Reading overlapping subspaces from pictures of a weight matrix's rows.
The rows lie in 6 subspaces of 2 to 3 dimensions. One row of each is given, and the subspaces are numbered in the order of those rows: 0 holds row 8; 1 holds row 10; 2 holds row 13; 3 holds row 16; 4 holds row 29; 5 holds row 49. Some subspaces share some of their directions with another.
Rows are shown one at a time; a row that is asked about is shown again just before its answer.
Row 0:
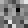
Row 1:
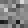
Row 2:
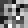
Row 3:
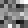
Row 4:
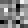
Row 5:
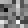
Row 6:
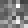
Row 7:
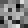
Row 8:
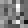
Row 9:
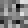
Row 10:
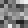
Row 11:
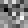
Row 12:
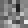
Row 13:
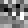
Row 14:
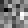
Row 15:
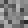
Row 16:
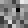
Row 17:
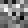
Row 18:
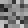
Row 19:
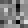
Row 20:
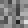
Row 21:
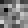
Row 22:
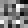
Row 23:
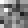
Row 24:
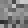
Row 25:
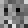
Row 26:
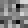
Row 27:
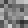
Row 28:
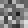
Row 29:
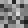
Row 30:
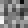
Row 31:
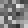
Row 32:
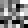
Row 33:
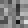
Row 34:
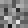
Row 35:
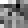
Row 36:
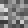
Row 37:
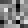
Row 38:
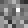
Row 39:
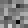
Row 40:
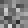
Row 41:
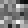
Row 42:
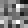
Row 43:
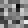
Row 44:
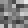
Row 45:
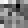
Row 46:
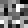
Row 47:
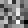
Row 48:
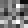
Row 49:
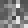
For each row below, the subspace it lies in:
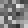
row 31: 4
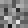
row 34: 3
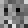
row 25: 3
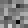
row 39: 3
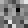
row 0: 3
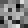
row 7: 4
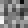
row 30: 3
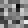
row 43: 1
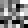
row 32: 5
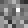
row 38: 3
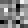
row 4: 0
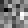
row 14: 2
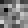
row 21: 2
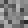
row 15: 1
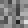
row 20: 4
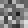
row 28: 4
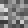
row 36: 0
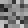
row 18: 0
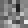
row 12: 0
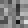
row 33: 4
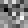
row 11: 2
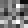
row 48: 5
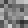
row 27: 1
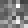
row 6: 5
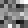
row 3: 1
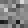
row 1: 0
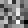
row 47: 4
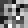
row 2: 5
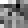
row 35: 2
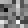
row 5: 0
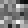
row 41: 1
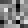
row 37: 4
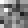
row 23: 2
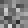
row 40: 3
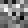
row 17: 2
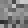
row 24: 0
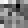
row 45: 2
